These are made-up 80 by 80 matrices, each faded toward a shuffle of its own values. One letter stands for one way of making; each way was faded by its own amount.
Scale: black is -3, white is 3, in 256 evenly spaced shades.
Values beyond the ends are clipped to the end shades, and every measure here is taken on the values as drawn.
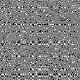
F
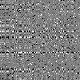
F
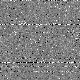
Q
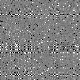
F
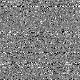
Q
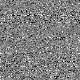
Q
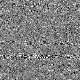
Q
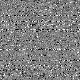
Q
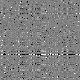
F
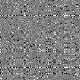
F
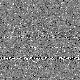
Q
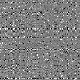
F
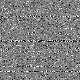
Q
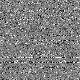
Q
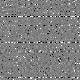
F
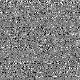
Q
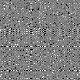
F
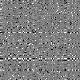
F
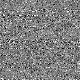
Q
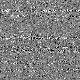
Q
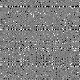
F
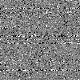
Q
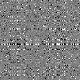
F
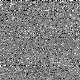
Q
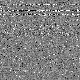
Q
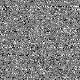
Q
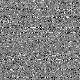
Q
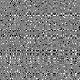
F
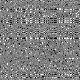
F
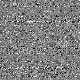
Q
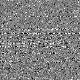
Q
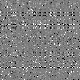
F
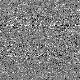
Q
